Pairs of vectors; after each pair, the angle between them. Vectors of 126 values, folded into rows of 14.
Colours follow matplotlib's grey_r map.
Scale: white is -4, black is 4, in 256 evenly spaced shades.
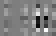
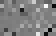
orthogonal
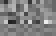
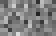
partly aligned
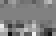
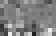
nearly opposite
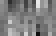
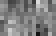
nearly parallel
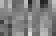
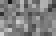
partly opposed
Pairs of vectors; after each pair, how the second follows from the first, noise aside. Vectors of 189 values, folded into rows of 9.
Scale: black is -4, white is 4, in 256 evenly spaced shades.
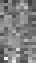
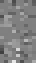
partly zeroed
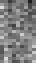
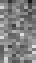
copied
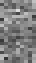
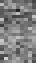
negated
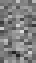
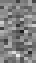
negated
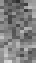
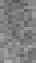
shrunk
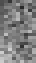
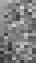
negated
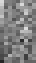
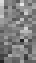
copied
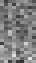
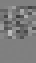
partly zeroed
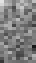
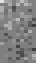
partly zeroed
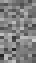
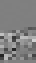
partly zeroed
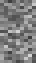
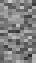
negated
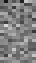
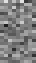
negated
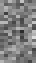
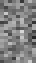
negated
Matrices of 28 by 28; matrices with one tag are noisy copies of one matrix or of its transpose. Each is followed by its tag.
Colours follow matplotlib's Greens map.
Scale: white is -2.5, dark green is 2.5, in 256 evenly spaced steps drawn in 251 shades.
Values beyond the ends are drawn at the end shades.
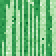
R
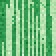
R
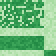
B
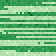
R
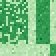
B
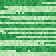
R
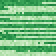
R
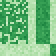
B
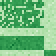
B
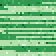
R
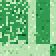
B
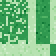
B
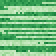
R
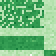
B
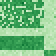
B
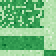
B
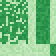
B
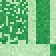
B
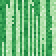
R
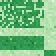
B
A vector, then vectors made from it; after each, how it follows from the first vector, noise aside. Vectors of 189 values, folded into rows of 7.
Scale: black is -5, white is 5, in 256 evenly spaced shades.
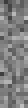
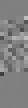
partly zeroed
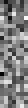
scaled up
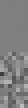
partly zeroed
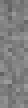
shrunk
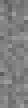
shrunk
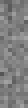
shrunk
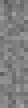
shrunk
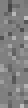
partly zeroed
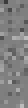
partly zeroed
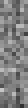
reversed
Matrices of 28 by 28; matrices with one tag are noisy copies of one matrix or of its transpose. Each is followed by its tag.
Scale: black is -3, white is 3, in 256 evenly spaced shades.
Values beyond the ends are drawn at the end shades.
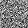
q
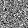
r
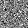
r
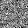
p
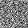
q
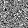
r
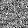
p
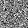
r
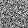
q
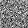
q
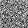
q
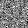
p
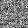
p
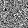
r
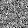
p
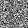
r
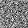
q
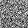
q
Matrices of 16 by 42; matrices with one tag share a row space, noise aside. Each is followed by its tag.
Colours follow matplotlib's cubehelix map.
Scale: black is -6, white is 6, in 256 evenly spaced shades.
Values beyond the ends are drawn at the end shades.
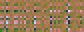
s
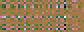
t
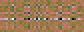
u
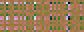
s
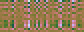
u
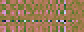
t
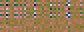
s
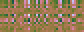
u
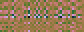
u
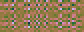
u
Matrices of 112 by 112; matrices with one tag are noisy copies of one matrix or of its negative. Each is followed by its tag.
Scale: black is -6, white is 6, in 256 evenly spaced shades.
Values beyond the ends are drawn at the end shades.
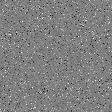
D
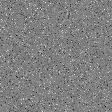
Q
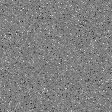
D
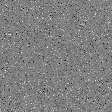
D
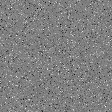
Q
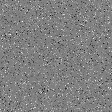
D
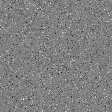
Q
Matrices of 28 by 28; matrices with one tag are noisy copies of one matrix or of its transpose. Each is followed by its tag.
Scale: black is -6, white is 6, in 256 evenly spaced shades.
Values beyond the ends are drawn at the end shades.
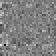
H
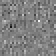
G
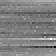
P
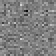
G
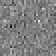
G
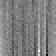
P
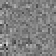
H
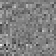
H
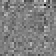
H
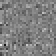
H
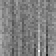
P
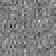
G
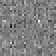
G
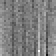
P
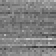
P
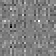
G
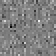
G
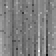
P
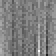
P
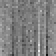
P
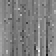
P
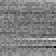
P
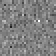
G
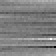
P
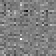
G
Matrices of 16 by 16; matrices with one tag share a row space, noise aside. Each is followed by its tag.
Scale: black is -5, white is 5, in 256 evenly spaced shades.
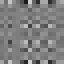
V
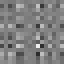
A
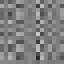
A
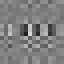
V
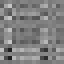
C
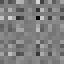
A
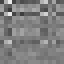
C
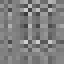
V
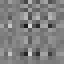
V
